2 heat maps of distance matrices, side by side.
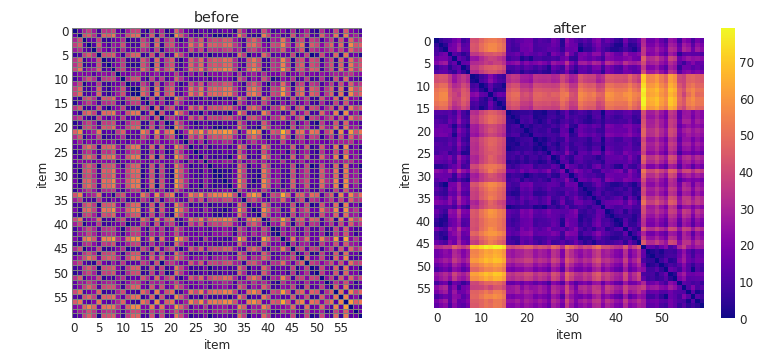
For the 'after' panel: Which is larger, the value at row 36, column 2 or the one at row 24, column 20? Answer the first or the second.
the first
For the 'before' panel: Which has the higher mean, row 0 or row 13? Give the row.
13
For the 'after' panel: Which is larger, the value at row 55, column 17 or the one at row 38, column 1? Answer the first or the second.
the first
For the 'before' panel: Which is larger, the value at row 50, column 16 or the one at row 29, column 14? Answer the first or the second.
the first
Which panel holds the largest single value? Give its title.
after
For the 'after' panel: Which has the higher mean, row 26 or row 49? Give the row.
49
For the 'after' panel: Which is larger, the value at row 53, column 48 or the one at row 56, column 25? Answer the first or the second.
the second
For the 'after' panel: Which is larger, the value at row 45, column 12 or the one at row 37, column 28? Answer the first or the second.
the first
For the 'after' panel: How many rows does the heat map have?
60
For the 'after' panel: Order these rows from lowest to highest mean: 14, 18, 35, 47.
18, 35, 47, 14
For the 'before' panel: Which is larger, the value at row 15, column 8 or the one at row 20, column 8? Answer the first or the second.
the second
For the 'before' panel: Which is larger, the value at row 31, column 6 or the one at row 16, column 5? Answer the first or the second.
the first
